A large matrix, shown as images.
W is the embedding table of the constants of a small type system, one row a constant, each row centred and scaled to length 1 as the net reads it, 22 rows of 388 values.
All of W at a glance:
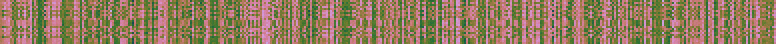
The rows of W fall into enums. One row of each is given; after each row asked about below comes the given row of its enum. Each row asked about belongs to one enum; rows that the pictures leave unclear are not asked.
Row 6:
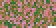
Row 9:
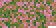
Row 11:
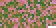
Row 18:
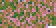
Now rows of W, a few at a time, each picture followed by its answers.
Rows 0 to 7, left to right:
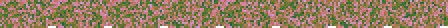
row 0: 11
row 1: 9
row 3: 6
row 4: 9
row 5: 18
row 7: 18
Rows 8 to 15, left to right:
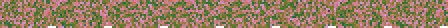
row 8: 6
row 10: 11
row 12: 11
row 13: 18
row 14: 9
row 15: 6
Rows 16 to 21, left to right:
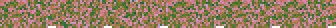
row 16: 11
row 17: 6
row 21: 11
